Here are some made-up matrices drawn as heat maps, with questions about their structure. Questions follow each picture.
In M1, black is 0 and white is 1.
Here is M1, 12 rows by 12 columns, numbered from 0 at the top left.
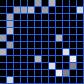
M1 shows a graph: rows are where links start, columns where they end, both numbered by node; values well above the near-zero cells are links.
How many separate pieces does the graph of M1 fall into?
2
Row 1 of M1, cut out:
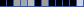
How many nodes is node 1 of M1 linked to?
5
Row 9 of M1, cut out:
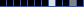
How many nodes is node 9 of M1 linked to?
2
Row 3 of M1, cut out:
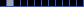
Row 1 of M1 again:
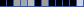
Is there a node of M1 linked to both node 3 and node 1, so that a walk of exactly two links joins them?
no
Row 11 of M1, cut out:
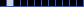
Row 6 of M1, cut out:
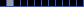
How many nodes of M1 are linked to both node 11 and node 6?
1
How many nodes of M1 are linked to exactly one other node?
5
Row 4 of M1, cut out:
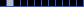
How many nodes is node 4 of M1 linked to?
1
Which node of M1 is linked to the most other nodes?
node 1
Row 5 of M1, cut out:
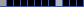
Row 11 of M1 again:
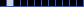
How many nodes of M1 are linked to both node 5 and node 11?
0
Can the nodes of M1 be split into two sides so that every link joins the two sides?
yes
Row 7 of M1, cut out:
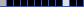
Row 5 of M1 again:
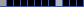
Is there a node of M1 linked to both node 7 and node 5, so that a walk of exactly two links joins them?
yes
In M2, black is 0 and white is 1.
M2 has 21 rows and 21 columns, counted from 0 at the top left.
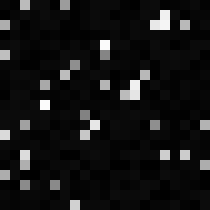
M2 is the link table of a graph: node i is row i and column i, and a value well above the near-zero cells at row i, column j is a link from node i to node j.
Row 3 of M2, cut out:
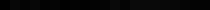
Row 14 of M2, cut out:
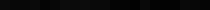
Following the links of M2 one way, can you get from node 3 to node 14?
no
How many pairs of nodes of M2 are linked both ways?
8
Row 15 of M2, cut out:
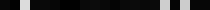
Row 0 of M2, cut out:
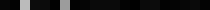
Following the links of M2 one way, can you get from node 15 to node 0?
yes
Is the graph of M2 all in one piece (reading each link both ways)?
no
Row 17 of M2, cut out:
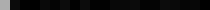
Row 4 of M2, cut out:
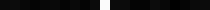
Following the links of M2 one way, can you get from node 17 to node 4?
yes
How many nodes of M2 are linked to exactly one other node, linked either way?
4
